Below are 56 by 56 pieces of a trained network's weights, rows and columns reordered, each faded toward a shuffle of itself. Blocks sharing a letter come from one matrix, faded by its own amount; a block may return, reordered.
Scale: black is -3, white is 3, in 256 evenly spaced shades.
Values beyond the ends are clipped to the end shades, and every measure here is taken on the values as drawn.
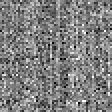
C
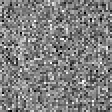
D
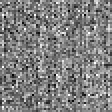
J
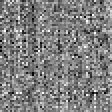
J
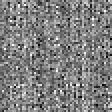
J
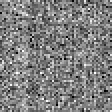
D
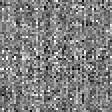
J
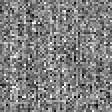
C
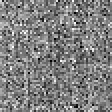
D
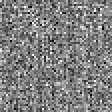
D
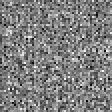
D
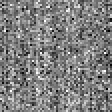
C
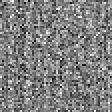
D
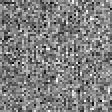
D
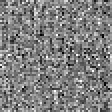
D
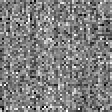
C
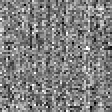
C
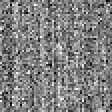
C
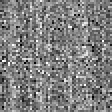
J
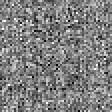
D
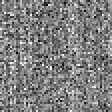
D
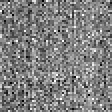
J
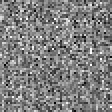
D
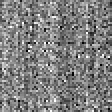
C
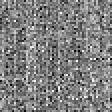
C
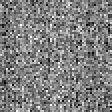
D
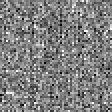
D
